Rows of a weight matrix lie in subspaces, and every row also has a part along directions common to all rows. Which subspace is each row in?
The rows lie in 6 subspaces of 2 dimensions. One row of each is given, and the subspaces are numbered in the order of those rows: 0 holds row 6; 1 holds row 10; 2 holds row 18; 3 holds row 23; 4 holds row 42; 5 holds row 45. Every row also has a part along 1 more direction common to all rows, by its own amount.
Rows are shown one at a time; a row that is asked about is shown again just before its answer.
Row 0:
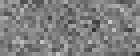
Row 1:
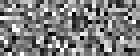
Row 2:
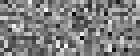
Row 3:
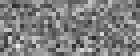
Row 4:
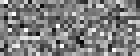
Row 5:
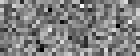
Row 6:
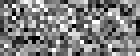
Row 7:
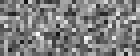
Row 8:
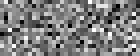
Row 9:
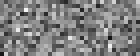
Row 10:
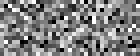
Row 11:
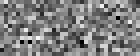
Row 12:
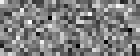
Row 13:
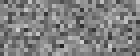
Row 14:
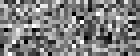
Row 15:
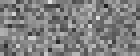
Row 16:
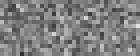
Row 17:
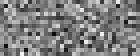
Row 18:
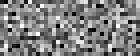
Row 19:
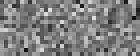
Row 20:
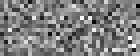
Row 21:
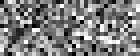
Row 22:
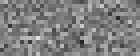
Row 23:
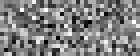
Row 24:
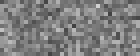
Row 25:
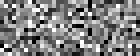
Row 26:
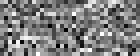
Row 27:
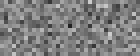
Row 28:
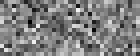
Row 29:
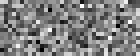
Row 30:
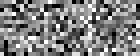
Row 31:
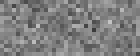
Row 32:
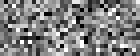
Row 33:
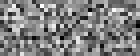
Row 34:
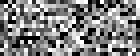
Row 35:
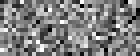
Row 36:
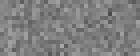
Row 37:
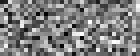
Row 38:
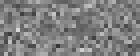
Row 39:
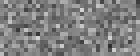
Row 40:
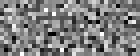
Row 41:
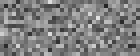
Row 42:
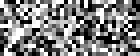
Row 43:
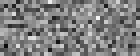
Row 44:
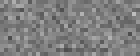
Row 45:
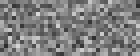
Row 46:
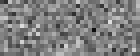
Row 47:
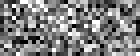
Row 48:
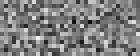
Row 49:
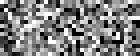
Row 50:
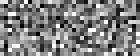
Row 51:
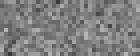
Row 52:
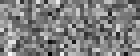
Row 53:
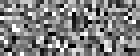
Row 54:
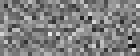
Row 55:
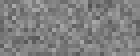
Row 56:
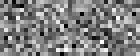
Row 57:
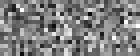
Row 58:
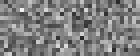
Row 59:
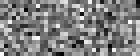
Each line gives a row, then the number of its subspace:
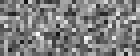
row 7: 2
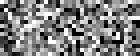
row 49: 4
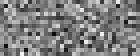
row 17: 3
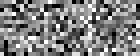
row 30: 1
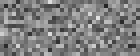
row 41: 1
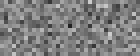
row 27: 1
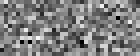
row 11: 2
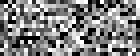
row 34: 0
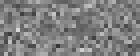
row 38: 5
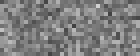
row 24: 4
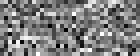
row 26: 5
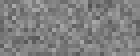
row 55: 0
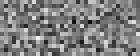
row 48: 3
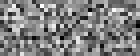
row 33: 3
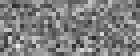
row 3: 5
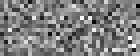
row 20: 1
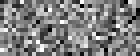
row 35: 2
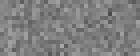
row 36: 4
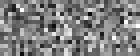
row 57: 3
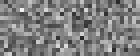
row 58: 3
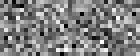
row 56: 5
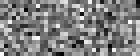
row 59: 5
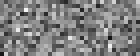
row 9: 5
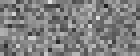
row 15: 1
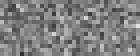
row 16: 3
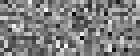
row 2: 3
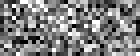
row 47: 0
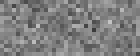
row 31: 0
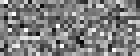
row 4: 2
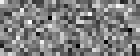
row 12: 0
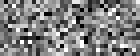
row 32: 2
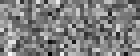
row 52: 4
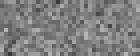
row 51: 4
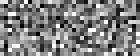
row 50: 2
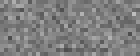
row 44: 5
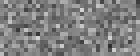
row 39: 5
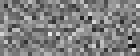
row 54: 1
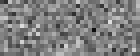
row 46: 0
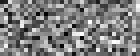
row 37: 4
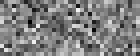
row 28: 0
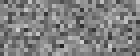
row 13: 5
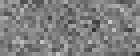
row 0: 0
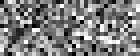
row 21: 4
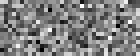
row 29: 2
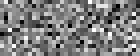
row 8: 1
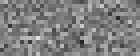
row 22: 2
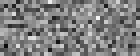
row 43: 1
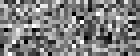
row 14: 4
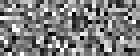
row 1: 3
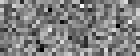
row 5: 2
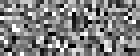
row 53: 3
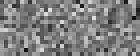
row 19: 2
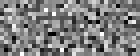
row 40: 3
